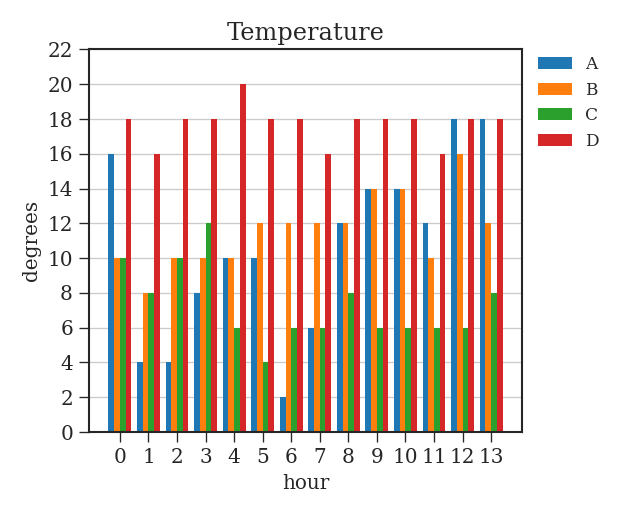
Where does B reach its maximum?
12
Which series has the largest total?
D
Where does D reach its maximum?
4
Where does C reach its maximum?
3
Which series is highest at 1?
D
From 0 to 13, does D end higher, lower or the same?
the same
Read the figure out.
Title: Temperature
x-axis: hour, ticks 0 1 2 3 4 5 6 7 8 9 10 11 12 13
y-axis: degrees, ticks 0 2 4 6 8 10 12 14 16 18 20 22
Legend: A, B, C, D
Values:
A: 16 4 4 8 10 10 2 6 12 14 14 12 18 18
B: 10 8 10 10 10 12 12 12 12 14 14 10 16 12
C: 10 8 10 12 6 4 6 6 8 6 6 6 6 8
D: 18 16 18 18 20 18 18 16 18 18 18 16 18 18
